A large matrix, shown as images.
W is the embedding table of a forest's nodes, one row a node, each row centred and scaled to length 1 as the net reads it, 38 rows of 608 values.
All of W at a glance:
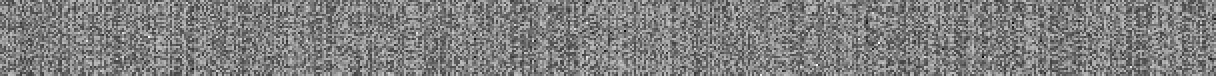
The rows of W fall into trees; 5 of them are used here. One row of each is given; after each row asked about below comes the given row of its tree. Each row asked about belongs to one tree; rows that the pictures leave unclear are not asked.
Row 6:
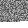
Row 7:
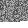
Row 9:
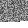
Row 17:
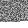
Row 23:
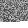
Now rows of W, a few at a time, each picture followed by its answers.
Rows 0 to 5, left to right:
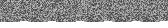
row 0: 6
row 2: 9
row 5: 23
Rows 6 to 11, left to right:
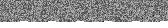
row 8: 23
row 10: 23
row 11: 7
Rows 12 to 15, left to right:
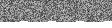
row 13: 7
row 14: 9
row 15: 23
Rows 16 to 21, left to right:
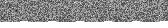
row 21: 23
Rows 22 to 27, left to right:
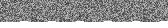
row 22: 17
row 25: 9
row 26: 17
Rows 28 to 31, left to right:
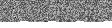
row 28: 6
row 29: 17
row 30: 23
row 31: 23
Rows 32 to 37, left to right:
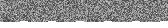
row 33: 7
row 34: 9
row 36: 17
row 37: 17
